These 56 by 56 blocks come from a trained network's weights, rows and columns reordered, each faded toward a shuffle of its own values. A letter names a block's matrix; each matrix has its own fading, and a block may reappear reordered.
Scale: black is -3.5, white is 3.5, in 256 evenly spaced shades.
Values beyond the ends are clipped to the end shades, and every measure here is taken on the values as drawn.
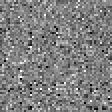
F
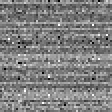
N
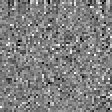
F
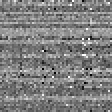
N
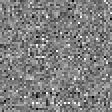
F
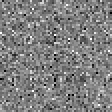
F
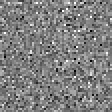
F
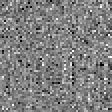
F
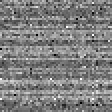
N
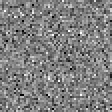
F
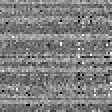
N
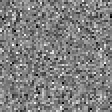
F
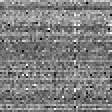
N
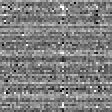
N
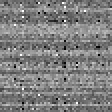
N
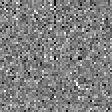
F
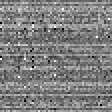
N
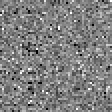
F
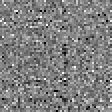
F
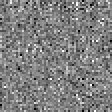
F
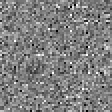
F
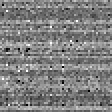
N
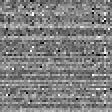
N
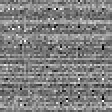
N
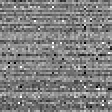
N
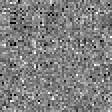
F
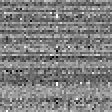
N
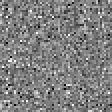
F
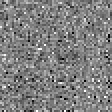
F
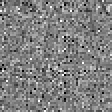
F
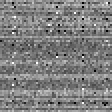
N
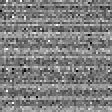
N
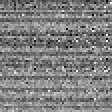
N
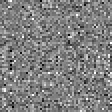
F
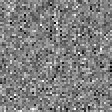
F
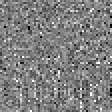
F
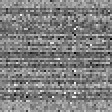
N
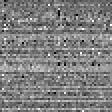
N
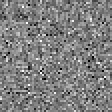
F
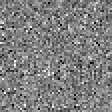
F
